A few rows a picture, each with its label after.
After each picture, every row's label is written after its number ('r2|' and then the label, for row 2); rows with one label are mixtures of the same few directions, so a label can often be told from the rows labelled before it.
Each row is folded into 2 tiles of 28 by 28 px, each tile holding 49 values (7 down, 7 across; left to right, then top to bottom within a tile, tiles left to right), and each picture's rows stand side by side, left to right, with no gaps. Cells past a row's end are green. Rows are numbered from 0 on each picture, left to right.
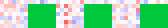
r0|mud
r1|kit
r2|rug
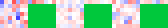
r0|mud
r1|rug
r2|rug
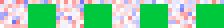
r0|rug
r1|rug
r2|mud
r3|mud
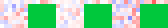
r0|mud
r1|mud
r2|mud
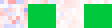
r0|rug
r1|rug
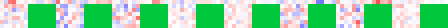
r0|rug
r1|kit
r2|mud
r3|rug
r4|kit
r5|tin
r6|tin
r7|kit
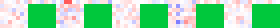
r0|mud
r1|rug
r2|tin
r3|kit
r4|rug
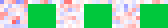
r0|rug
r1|rug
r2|mud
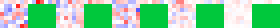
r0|tin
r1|mud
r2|rug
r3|rug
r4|rug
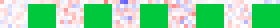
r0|kit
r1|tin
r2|rug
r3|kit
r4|tin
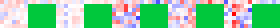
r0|rug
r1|kit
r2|mud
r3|mud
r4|kit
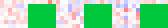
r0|tin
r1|mud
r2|rug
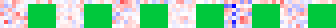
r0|tin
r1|rug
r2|rug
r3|rug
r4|kit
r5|kit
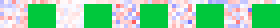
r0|mud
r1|kit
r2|tin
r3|tin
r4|rug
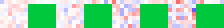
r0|kit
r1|tin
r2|kit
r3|rug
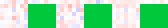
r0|rug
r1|mud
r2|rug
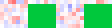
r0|rug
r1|mud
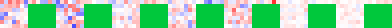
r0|rug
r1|kit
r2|mud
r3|tin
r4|tin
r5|rug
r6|tin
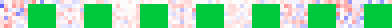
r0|mud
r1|rug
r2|kit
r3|rug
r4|tin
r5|tin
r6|mud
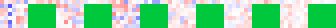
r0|kit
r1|kit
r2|mud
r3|rug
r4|mud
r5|kit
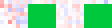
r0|kit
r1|tin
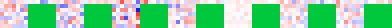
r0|mud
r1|kit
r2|rug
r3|kit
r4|mud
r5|mud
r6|kit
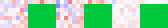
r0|mud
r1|mud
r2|kit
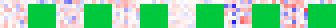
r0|tin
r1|rug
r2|rug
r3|tin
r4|kit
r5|rug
